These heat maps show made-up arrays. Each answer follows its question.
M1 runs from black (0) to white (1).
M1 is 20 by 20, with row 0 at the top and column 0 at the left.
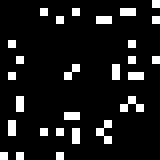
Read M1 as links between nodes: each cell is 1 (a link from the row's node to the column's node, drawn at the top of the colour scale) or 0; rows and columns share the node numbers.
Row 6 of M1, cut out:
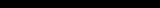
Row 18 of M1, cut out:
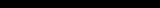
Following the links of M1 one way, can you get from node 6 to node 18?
no
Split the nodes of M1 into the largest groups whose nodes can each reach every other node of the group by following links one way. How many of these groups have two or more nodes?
1
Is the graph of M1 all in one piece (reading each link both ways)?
no
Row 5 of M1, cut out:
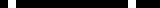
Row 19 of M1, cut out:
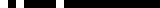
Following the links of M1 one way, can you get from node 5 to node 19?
yes
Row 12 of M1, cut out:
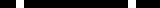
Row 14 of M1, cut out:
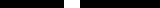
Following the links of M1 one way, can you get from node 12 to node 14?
yes
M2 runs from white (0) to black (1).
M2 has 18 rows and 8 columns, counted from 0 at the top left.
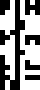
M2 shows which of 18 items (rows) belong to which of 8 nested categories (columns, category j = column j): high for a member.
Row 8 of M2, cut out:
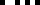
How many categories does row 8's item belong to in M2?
4
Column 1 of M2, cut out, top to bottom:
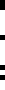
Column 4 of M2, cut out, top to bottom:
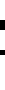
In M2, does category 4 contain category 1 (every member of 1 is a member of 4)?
no
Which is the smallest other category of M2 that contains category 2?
0
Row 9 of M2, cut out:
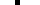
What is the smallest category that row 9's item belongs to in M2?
3
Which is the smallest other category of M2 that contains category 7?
5
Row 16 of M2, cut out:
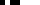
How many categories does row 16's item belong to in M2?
3
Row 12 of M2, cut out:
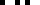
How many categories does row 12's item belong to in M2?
3
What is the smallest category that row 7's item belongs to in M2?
6
